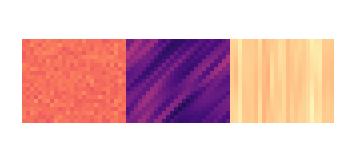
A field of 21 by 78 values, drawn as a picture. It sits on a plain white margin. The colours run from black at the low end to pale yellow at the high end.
The table splits into one row of 3 panels. Panel 1,1: high, fine-grained, faint in contrast. Panel 1,2: low, slanting up to the right. Panel 1,3: very high, streaked downward, faint in contrast.
